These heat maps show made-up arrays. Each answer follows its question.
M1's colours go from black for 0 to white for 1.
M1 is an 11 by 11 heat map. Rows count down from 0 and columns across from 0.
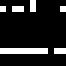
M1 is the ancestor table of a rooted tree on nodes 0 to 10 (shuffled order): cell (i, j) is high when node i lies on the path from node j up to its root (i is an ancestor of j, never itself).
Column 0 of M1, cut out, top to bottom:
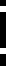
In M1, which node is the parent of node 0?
1
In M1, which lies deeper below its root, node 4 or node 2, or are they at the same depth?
node 2
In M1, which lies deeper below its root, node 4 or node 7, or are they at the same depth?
the same depth
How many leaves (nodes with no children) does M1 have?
8
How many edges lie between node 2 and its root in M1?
2
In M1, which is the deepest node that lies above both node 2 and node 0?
1
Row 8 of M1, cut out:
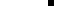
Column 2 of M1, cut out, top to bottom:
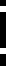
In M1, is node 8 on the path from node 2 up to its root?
yes
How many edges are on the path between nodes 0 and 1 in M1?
1
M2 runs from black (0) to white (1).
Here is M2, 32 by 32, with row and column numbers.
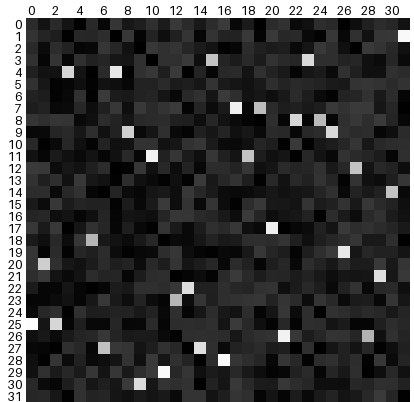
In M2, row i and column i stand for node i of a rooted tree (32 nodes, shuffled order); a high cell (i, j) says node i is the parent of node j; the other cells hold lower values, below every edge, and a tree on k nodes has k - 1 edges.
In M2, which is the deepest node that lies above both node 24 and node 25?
9
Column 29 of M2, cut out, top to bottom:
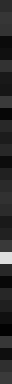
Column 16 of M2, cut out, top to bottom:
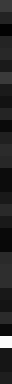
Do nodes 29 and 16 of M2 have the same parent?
no
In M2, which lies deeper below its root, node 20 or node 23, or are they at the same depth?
node 20
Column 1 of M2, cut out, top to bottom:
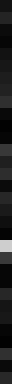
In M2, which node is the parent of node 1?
20
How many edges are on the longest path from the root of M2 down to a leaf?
10
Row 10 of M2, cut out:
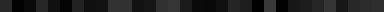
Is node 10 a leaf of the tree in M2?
yes
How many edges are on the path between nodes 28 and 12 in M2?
7
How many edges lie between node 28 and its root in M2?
4
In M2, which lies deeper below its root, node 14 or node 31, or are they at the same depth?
the same depth
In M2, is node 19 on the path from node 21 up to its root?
yes
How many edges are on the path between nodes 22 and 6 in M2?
6
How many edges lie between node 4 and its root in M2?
0
